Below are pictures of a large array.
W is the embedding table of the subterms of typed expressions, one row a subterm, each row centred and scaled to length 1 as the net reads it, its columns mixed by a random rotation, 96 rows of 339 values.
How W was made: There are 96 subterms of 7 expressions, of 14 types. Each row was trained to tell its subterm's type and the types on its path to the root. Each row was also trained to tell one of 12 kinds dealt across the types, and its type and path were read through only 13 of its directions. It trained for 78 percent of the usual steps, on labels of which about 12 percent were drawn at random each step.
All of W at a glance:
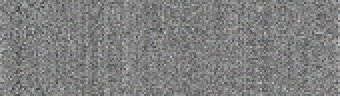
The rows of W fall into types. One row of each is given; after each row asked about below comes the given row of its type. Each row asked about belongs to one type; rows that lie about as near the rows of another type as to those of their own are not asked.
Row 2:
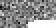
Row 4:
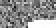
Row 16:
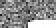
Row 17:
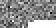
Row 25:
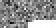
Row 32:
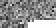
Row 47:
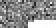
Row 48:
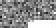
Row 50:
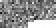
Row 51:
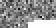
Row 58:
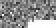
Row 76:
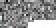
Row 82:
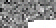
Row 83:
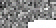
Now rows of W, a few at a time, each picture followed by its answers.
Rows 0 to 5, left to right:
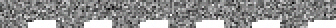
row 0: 82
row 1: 48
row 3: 16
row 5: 76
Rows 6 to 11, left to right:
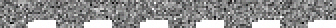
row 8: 32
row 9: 25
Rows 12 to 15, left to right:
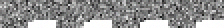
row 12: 47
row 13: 76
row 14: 17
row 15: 58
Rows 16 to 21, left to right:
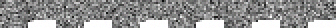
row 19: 25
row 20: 2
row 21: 47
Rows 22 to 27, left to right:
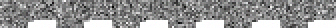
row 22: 47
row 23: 16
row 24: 83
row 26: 82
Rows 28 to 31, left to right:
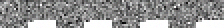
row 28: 47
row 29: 17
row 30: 25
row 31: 32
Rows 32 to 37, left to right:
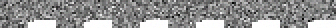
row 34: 4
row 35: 83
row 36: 25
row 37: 82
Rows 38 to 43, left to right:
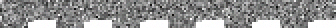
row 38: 17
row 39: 51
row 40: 48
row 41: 58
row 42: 16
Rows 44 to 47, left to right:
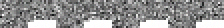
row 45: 4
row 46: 76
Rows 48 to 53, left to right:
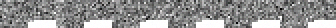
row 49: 47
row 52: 32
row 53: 76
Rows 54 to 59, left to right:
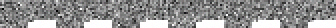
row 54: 76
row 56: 17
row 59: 48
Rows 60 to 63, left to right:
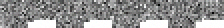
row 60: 4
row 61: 82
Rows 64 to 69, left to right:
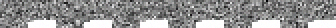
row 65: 2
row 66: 51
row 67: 25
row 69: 48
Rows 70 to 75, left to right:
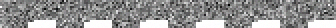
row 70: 47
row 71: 82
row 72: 51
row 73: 48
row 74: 83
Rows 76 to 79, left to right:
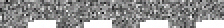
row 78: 17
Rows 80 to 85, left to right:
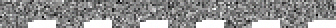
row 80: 16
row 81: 50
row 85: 48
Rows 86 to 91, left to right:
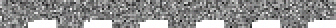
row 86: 4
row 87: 58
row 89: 50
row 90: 16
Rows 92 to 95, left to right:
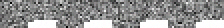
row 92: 2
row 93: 83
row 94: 16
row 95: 25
